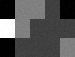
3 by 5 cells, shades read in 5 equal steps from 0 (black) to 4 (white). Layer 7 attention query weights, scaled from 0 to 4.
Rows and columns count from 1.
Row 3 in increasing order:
0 1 1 1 2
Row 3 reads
0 1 1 1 2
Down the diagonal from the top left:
0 2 1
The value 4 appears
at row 2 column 1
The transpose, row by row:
0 4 0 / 2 2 1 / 2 1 1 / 1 1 1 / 0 1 2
